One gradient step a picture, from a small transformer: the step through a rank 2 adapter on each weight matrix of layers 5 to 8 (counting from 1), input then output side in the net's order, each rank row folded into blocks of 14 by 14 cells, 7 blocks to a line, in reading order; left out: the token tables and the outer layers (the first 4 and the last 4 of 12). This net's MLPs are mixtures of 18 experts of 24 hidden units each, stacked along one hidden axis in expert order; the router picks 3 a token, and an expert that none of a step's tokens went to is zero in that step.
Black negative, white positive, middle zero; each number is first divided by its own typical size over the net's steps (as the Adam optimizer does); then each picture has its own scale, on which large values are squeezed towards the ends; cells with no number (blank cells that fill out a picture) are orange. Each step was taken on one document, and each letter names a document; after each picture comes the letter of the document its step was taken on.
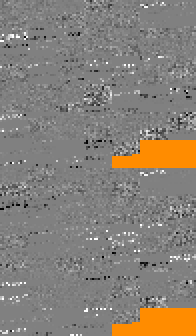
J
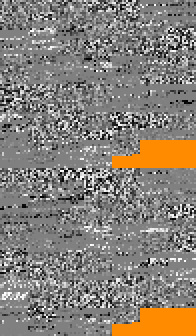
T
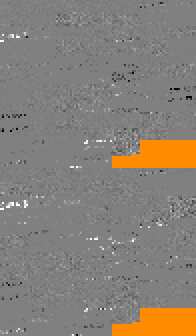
J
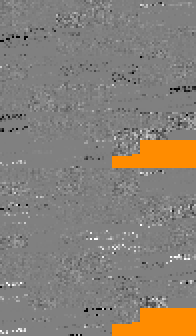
J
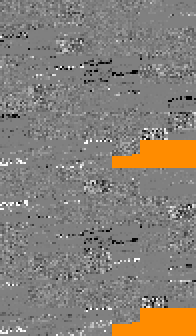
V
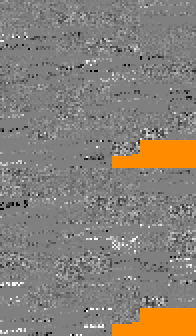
J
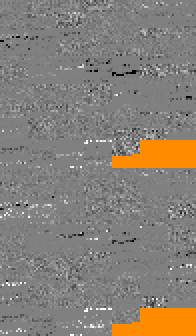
V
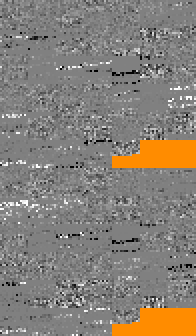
V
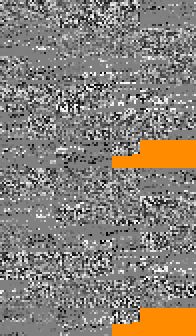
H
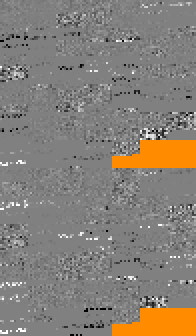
J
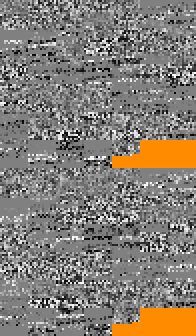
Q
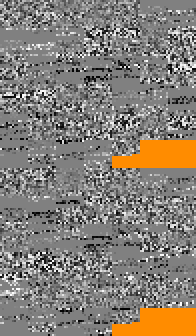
Q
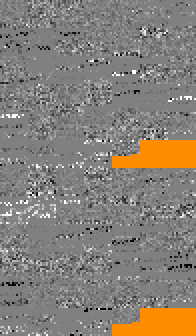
V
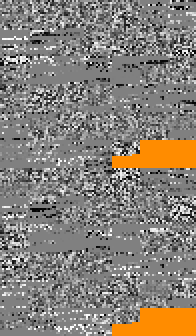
T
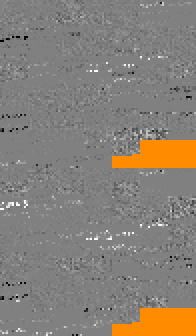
J
